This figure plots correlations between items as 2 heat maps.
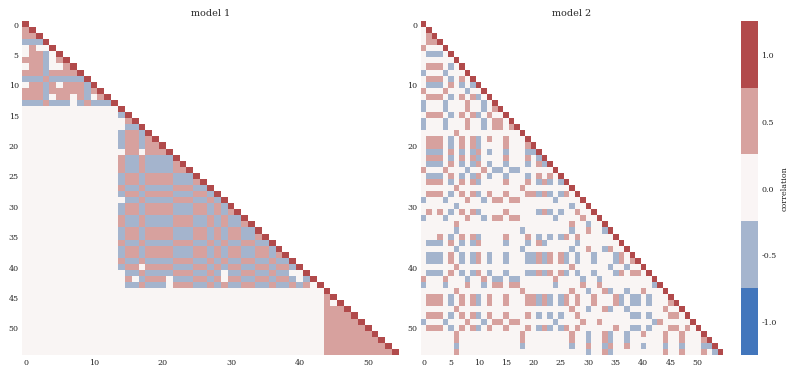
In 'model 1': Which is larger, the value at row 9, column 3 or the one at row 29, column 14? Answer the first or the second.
the first
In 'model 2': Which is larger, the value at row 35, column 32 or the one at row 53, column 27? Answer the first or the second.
the first
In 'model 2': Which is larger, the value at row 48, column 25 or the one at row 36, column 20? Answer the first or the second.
the second
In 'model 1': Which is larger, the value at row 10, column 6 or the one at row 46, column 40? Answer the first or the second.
the first
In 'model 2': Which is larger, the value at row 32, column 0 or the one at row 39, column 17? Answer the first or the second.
the second
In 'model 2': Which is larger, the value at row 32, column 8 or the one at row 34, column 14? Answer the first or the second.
the first
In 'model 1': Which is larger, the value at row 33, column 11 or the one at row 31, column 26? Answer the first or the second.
the second
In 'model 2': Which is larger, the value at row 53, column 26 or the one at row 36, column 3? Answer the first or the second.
the first
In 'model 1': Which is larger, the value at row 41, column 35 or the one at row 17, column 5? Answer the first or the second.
the second
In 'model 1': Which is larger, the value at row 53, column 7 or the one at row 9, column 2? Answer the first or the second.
the first
